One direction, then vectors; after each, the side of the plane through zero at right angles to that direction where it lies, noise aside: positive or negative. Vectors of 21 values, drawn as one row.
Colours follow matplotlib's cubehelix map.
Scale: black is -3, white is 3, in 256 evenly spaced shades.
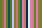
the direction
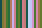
positive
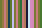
positive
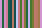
positive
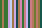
negative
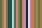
positive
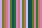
negative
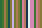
positive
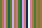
positive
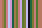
negative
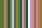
positive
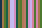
positive
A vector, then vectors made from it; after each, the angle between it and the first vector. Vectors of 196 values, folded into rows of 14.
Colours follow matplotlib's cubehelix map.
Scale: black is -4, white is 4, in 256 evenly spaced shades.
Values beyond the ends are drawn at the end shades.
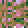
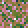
partly opposed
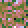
nearly parallel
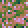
nearly opposite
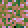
nearly opposite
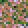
partly aligned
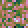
nearly opposite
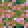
nearly opposite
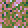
partly aligned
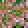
nearly opposite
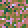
orthogonal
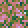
partly aligned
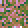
partly aligned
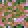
nearly opposite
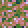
nearly opposite
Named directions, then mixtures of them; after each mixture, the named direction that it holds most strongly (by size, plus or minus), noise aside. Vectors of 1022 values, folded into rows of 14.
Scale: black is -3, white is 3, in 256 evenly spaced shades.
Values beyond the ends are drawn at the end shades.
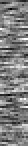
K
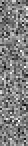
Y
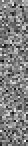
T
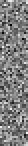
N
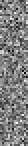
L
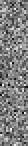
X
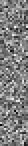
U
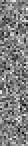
Y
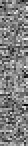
Y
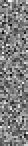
N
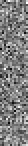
N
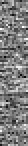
K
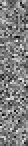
U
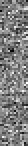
U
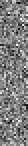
Y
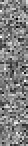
L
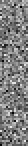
T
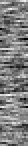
K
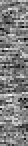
K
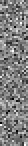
U
